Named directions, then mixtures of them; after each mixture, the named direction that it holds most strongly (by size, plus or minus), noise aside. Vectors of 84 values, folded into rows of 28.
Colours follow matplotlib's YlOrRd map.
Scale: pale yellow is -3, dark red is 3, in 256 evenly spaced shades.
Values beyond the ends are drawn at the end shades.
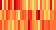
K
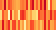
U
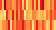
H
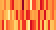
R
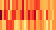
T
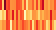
H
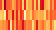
H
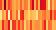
U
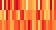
K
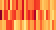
T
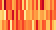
H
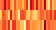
U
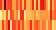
H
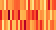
U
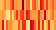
R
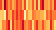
H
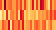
H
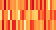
U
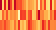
K
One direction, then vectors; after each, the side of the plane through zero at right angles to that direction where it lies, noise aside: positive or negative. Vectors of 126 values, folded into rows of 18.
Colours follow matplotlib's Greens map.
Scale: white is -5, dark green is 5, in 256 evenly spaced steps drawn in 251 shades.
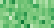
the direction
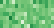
negative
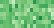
negative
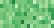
positive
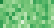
negative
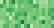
positive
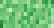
negative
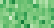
positive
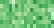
negative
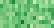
positive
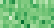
positive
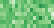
negative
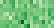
positive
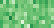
negative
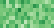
positive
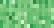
negative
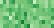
positive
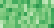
positive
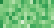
negative
